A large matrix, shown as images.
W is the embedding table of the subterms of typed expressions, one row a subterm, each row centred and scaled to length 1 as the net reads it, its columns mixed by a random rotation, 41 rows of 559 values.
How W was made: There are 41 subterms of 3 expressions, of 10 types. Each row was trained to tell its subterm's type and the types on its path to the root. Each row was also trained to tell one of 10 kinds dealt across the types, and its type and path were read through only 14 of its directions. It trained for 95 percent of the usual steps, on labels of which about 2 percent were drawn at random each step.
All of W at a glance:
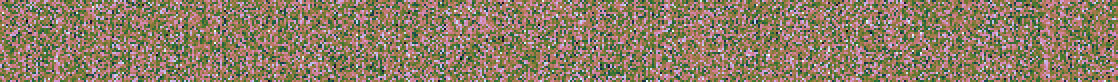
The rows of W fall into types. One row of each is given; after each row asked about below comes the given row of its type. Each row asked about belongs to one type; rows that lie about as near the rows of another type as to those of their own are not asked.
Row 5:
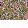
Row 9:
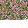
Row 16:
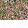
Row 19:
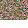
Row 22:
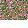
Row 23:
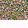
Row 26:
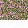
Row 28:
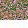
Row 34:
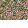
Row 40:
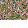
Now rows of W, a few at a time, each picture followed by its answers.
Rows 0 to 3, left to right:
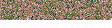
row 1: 26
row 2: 23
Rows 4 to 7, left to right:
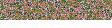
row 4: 19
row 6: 34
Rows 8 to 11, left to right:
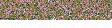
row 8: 23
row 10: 5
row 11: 5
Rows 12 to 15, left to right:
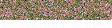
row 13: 9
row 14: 34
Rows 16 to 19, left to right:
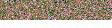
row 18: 5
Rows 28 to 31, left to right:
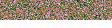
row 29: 40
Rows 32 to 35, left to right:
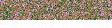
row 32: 9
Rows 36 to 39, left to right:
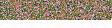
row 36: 40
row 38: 23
